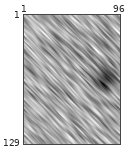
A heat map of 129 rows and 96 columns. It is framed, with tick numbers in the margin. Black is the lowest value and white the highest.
Mirror symmetry: none. Grain: diagonal, down to the right. Dips: one, in the middle right. Odd rows or columns: none. Ninth with the lowest average: middle right.
